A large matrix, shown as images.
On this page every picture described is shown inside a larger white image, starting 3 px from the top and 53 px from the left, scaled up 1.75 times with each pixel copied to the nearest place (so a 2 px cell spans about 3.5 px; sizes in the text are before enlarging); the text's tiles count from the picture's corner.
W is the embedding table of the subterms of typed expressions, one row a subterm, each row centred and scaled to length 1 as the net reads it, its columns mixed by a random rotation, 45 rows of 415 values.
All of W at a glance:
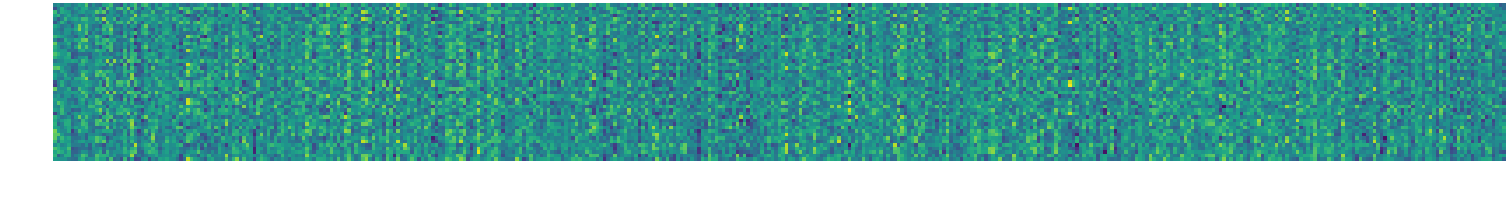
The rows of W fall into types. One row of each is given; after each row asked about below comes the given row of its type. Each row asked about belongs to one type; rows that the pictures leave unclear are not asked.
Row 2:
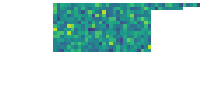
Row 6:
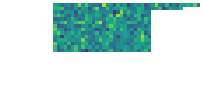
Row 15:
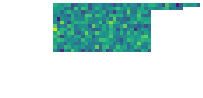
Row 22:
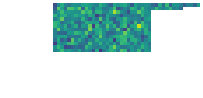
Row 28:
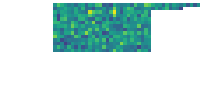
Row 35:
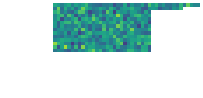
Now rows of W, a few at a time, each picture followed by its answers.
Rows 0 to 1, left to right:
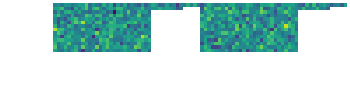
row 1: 22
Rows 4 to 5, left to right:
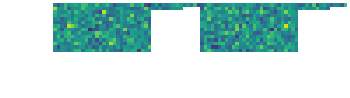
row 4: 2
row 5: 22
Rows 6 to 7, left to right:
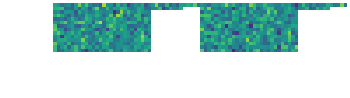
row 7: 6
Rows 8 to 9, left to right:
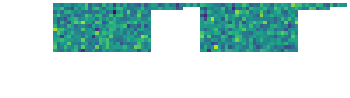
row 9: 28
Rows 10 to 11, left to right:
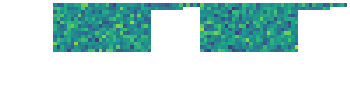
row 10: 35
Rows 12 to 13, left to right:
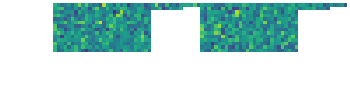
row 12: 6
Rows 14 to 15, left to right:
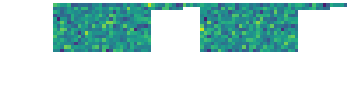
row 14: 15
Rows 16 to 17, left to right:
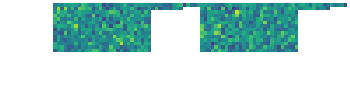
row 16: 35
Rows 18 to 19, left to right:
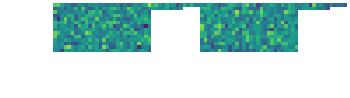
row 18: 28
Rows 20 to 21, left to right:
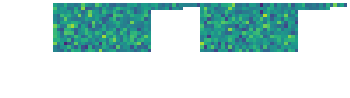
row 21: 35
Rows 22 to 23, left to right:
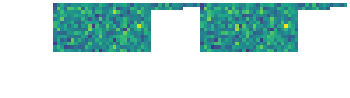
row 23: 22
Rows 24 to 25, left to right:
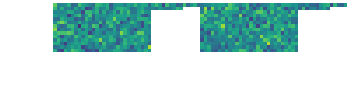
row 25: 35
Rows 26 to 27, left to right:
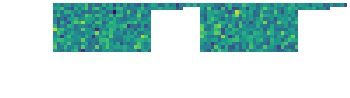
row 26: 15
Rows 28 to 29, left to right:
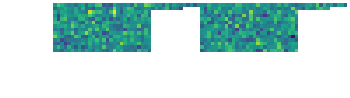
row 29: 2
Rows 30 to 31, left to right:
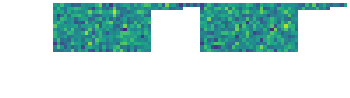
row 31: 22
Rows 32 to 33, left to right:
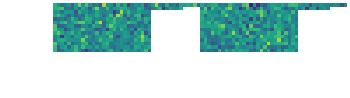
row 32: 6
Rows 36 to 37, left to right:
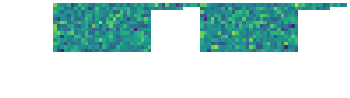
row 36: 6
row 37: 28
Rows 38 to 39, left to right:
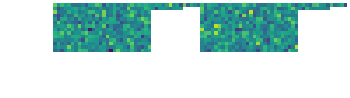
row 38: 2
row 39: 2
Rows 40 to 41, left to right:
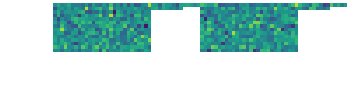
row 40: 15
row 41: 15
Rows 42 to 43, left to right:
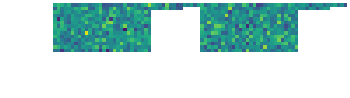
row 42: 15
